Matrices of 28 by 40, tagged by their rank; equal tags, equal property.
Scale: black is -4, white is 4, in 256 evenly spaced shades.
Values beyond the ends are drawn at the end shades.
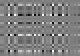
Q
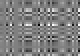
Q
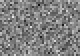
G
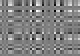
Q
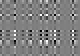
Q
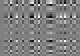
Q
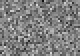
G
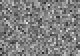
G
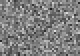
G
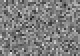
G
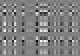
Q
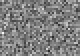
G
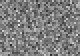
G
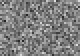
G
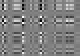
Q
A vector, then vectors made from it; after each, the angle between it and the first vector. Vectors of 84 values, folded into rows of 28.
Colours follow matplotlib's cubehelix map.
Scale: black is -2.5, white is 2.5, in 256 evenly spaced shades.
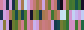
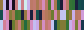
nearly parallel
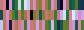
nearly parallel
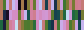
partly opposed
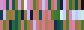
nearly parallel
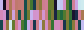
partly opposed
